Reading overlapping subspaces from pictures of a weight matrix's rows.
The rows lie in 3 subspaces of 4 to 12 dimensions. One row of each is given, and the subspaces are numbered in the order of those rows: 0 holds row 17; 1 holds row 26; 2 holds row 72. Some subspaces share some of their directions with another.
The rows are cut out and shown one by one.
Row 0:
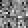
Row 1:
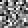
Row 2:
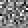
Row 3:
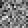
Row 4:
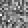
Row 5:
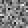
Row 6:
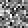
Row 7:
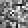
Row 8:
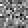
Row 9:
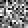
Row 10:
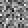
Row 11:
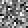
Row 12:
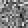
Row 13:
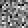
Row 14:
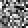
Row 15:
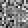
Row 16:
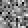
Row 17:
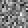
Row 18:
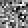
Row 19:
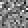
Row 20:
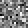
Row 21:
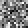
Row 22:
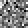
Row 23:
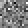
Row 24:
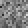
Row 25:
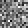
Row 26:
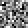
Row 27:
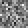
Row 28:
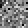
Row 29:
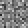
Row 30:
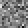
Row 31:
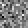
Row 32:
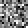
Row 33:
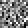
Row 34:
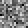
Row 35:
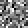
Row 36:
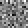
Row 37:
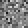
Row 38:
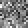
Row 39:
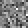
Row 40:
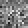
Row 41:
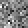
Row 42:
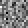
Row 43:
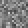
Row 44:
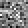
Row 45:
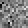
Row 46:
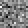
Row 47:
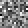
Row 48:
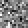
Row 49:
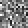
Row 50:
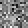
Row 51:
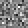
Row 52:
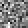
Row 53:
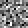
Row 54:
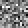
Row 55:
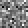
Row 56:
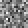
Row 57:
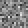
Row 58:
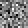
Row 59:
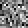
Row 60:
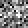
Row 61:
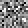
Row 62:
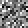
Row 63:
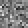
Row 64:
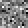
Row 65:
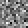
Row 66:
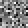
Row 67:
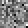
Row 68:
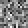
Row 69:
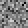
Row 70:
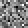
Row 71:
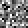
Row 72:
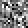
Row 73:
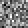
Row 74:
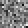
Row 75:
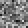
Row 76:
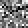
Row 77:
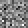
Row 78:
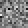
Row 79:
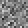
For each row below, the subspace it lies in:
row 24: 2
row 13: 1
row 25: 1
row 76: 2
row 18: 2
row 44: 2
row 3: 2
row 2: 1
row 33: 1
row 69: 1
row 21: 2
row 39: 2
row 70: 1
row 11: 0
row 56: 1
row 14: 1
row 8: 1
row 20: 0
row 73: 1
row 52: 2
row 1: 1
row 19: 1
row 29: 1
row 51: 2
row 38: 2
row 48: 2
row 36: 1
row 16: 2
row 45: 2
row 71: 1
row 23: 0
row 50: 2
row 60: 2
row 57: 0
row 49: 2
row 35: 1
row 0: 2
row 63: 2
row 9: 0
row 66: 2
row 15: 1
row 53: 1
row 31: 2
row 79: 0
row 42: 1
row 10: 1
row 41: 2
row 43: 2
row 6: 0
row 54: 2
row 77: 1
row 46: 2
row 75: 1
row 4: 1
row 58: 2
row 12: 0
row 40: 2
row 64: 2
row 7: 2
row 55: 2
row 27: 1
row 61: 1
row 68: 2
